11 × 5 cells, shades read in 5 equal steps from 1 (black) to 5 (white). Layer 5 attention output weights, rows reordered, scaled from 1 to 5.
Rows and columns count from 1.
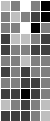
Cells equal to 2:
17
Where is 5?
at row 1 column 3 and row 3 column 3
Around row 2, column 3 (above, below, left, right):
5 5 4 2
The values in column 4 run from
1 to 3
